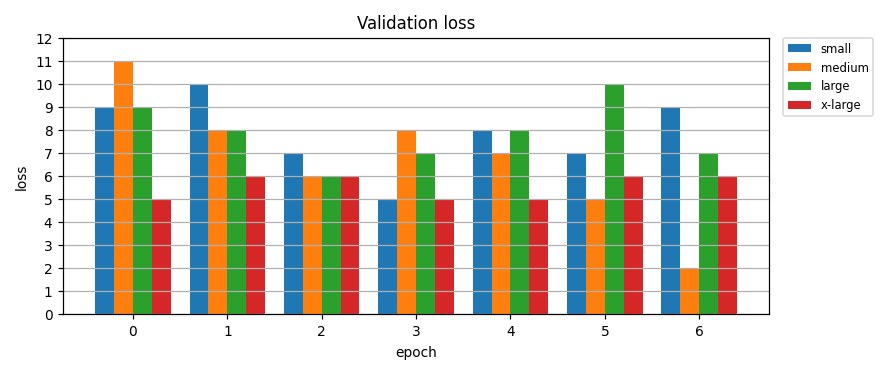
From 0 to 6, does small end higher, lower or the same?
the same
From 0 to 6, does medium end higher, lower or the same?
lower
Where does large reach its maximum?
5
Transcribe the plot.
Title: Validation loss
x-axis: epoch, ticks 0 1 2 3 4 5 6
y-axis: loss, ticks 0 1 2 3 4 5 6 7 8 9 10 11 12
Legend: small, medium, large, x-large
Values:
small: 9 10 7 5 8 7 9
medium: 11 8 6 8 7 5 2
large: 9 8 6 7 8 10 7
x-large: 5 6 6 5 5 6 6
